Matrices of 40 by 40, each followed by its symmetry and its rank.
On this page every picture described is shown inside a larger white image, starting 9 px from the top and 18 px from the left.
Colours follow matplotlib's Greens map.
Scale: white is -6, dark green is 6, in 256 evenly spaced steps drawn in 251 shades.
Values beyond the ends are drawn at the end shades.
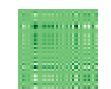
symmetric, rank one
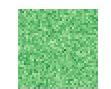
neither, full rank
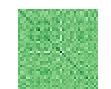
symmetric, rank five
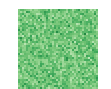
neither, full rank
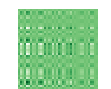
neither, rank one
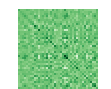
symmetric, rank five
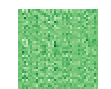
neither, rank five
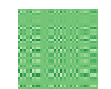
neither, rank one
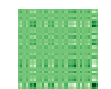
symmetric, rank one
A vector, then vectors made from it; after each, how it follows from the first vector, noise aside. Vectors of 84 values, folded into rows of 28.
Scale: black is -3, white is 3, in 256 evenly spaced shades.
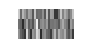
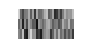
sign-scrambled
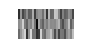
negated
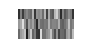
negated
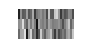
negated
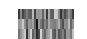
negated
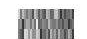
sign-scrambled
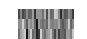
negated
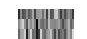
negated
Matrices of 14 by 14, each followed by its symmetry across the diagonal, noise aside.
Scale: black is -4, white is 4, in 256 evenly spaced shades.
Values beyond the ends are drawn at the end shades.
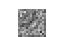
symmetric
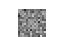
symmetric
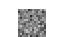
neither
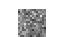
neither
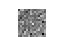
symmetric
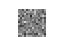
antisymmetric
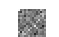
symmetric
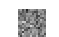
neither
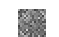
symmetric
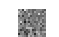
neither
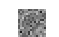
symmetric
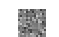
antisymmetric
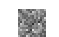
symmetric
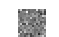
neither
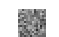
neither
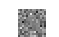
antisymmetric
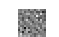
antisymmetric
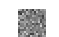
neither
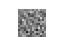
antisymmetric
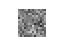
antisymmetric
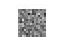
antisymmetric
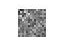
symmetric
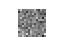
antisymmetric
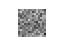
neither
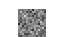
symmetric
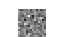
antisymmetric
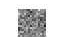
neither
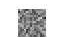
antisymmetric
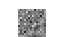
symmetric
